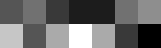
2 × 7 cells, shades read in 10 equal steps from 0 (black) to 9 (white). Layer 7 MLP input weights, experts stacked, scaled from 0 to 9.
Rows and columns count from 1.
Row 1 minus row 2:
-4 1 -4 -8 -5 2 5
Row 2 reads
7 3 6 9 6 2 0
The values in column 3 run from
2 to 6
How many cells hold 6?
2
